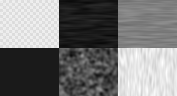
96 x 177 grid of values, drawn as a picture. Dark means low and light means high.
It is made of 2 by 3 panels. Panel 1,1: very high, checkered, faint in contrast. Panel 1,2: very low, streaked across, faint in contrast. Panel 1,3: middling, streaked across, faint in contrast. Panel 2,1: very low, flat. Panel 2,2: low, blotchy. Panel 2,3: very high, streaked downward, faint in contrast.
